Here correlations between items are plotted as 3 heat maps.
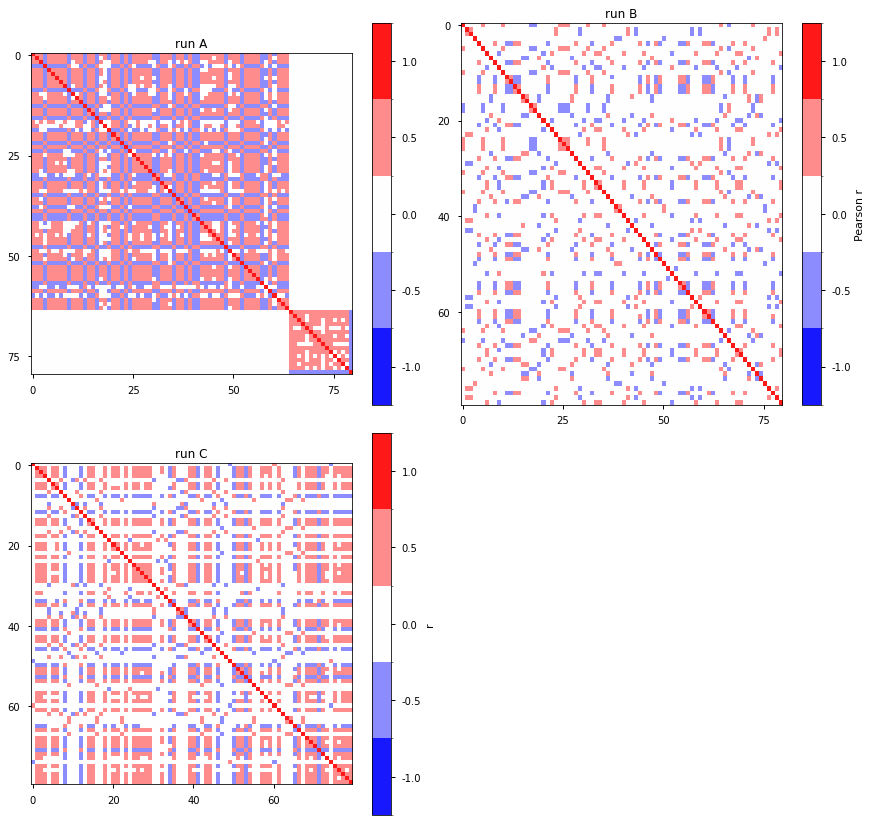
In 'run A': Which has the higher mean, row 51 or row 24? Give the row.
51
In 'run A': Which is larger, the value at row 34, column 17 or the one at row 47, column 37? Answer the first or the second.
the second
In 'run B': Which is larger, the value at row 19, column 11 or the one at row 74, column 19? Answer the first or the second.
the first
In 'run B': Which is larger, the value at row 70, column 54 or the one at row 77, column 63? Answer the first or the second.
the second
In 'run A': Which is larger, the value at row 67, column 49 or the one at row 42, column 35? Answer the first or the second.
the first
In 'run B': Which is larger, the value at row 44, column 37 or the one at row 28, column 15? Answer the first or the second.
the first
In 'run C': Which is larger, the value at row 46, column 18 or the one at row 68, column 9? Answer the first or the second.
the second
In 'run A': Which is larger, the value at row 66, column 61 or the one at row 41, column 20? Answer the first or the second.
the first
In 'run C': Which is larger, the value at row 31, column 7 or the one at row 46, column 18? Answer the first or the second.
the first
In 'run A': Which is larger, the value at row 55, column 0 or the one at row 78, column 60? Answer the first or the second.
the first
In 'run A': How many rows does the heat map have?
80
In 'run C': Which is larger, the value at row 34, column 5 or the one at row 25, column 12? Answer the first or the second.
the first
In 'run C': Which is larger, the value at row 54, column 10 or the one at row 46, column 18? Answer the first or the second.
the first
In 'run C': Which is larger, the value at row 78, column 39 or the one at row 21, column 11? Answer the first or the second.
the first
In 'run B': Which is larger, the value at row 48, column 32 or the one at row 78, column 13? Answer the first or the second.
the second
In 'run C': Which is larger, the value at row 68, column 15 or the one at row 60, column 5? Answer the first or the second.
the first
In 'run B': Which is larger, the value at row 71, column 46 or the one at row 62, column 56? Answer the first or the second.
the first
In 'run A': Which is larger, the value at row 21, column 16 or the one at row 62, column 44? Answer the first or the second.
the second
